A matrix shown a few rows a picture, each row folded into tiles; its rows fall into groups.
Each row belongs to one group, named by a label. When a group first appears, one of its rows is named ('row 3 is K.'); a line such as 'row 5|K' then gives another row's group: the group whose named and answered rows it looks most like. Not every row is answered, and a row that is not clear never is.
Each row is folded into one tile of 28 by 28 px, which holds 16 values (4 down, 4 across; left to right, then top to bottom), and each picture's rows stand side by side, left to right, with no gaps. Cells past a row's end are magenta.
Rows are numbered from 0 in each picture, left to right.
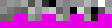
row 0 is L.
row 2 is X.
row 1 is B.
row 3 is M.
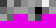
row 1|M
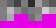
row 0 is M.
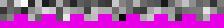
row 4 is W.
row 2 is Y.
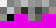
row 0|W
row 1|M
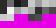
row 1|L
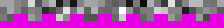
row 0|W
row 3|W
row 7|W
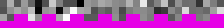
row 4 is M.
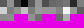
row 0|B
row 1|B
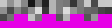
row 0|L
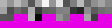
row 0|L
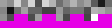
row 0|M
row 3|Y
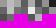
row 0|W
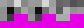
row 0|M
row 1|M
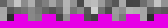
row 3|W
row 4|B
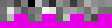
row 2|Y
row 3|W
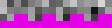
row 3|M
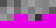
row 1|W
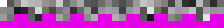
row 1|W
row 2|X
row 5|W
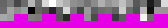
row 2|W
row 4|W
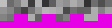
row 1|B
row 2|L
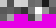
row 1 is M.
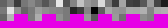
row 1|Y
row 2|X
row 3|M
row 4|B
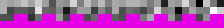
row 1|W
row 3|L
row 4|L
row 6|M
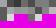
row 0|Y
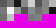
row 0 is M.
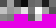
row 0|B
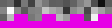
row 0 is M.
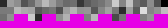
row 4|L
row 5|B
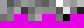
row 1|Y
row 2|W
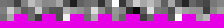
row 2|Y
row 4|X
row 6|Y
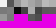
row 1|L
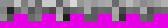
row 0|M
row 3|L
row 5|L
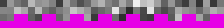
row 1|W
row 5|W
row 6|Y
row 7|B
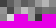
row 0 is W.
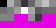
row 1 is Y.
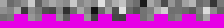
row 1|X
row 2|M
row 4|W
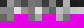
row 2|B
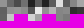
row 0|Y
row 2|X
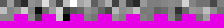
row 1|M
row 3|X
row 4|B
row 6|M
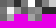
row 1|X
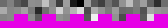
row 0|B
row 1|M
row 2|B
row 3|Y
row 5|Y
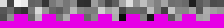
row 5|W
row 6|B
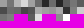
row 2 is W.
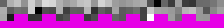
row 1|L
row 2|L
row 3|L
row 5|Y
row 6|B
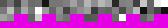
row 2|M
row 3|L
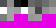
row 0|B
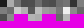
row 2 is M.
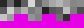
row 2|W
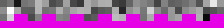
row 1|W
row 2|B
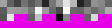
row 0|Y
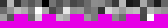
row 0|B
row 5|Y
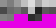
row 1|L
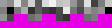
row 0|M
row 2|W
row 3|X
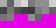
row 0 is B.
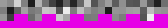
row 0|M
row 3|X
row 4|B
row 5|Y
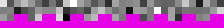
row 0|X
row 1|Y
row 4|X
